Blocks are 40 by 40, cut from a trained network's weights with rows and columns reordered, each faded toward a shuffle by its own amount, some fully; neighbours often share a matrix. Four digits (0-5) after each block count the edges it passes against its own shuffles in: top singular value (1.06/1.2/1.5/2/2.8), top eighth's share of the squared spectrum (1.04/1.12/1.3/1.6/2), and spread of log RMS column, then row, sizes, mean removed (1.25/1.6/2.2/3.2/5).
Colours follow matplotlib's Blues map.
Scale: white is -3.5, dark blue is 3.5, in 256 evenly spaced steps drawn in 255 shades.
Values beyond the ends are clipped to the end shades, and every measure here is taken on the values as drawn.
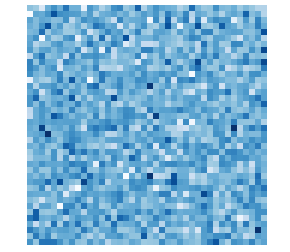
0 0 0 0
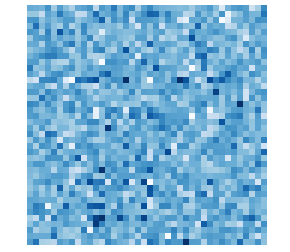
2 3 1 1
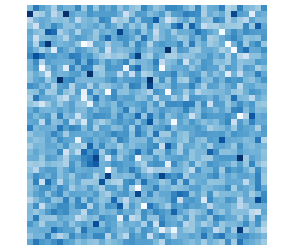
0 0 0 0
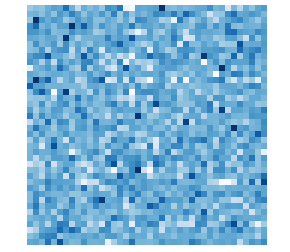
1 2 0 1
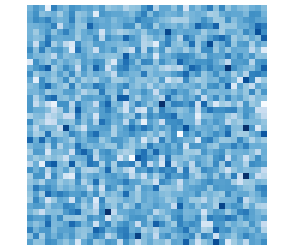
3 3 1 1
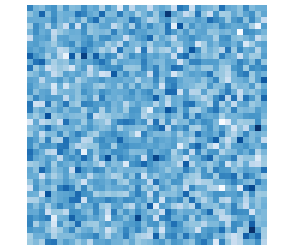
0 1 0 0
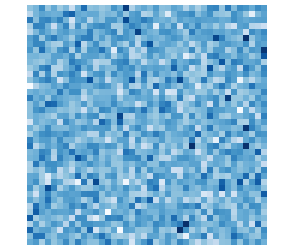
0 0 0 0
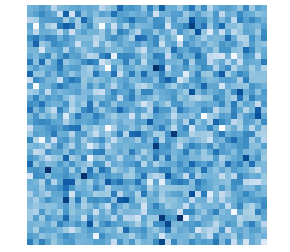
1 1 0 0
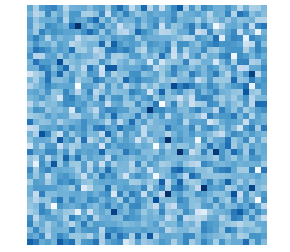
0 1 0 0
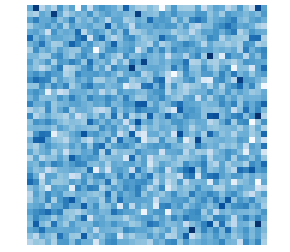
0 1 0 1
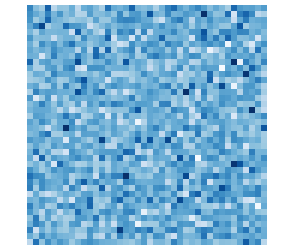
0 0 0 0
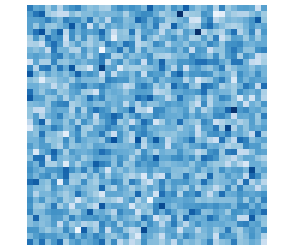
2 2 0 0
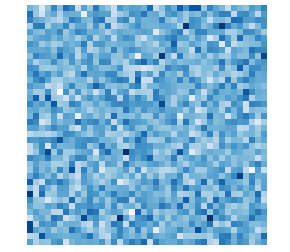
0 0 0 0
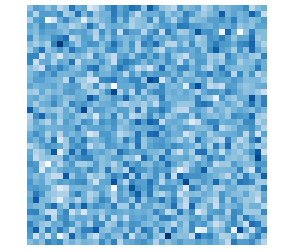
2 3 1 1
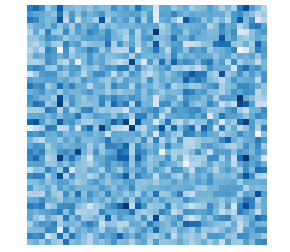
4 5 2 3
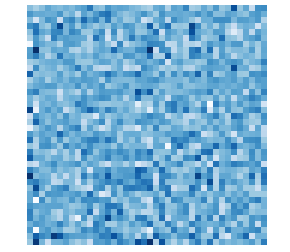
3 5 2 2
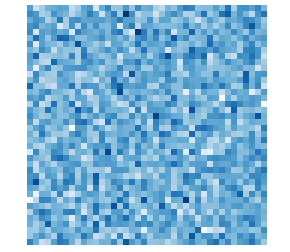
1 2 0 0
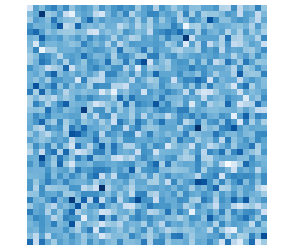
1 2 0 0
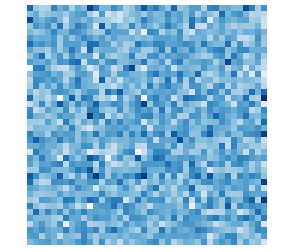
3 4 2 1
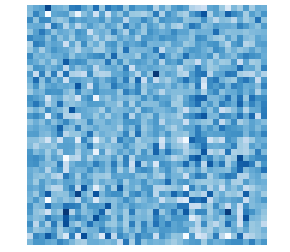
3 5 2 2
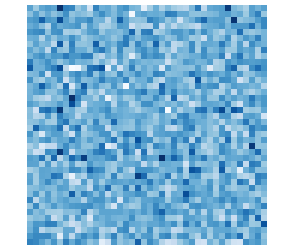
2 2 0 1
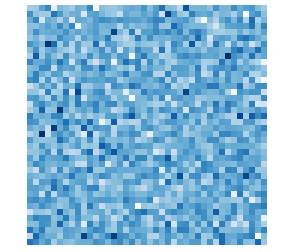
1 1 0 0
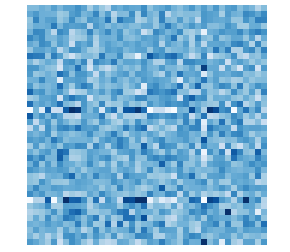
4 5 1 2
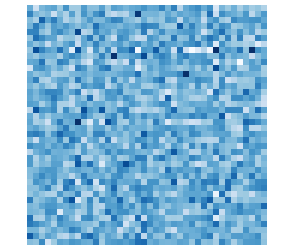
2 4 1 1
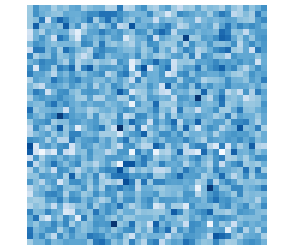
2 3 1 1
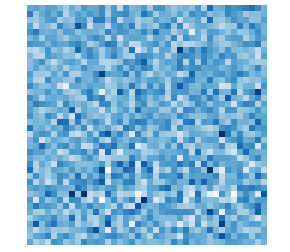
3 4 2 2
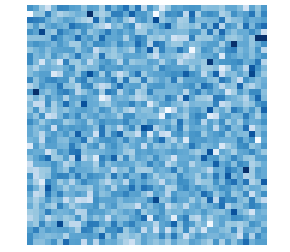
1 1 0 0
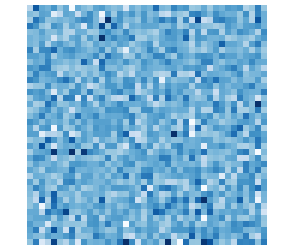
2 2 1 1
